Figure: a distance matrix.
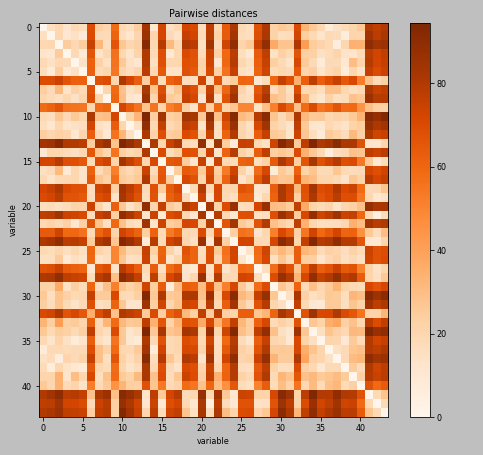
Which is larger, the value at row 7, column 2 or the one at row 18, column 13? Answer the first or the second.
the first
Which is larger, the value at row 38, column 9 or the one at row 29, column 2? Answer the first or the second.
the first
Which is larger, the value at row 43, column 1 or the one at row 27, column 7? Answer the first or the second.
the first
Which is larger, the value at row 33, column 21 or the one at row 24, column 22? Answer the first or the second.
the second
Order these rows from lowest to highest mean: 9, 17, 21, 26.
26, 17, 9, 21
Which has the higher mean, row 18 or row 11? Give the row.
18
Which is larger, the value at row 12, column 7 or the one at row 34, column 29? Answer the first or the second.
the second
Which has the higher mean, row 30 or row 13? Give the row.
13
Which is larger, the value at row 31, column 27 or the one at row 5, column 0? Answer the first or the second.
the first
